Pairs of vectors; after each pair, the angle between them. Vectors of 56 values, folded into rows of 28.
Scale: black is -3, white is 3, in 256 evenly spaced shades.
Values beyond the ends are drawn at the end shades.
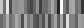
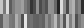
nearly parallel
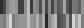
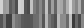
nearly opposite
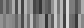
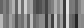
nearly parallel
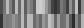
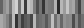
orthogonal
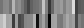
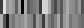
orthogonal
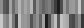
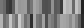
partly aligned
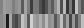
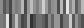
nearly opposite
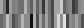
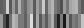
nearly opposite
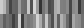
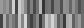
orthogonal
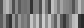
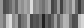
nearly opposite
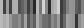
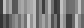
nearly opposite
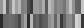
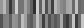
orthogonal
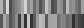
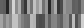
partly opposed
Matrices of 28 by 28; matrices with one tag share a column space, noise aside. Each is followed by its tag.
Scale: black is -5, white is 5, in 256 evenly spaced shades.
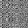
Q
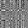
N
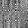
N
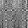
N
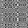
Q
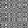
Q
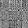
N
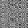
Q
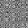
Q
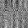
N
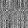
N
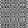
Q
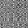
Q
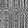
N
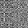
Q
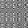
Q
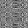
Q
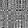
N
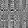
N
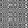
Q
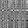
N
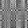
N
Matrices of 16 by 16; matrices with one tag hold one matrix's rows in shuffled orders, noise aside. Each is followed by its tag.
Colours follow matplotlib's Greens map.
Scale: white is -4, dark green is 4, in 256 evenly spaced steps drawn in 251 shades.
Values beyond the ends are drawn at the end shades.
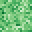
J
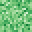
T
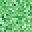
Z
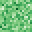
Z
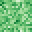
J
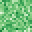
Z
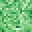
J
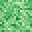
J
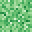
T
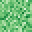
T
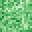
J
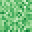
T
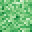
J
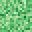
T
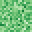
T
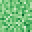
T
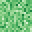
T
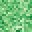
J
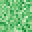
T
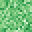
T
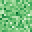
Z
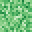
T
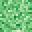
J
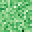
T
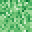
T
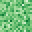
T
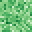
Z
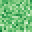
Z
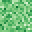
Z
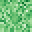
T
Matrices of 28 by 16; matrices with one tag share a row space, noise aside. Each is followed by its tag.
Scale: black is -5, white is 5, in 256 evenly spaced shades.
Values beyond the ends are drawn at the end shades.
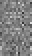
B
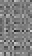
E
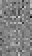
B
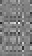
B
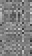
B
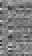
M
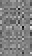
B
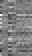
M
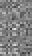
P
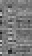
M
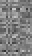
P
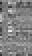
M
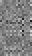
B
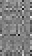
B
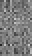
E
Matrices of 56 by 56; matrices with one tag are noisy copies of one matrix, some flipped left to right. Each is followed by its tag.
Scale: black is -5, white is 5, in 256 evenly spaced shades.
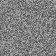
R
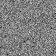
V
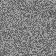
R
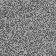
R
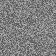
V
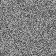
R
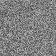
R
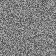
V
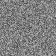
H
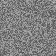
R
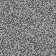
V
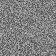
V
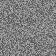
V
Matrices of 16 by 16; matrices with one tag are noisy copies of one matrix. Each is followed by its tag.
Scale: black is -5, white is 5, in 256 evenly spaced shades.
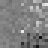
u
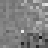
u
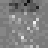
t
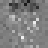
t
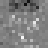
t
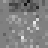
t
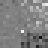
u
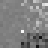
u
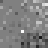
u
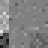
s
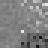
u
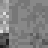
s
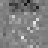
t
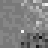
u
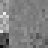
s
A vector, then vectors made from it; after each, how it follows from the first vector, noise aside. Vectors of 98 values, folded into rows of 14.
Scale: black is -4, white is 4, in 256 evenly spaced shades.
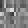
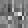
wrapped around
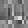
wrapped around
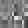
reversed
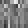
wrapped around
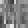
wrapped around
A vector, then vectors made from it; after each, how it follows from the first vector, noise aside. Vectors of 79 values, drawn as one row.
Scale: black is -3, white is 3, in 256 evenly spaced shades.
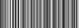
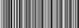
negated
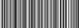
reversed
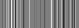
partly zeroed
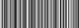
reversed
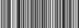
sign-scrambled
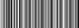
negated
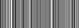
partly zeroed
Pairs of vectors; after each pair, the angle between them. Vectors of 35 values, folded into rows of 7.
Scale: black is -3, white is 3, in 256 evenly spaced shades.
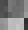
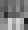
nearly parallel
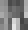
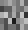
partly opposed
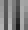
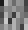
partly opposed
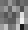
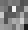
partly aligned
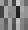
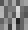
nearly opposite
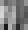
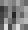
nearly opposite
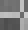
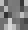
partly opposed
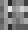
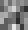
orthogonal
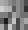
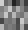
partly aligned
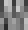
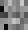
partly aligned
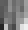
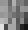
nearly opposite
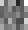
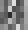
partly aligned
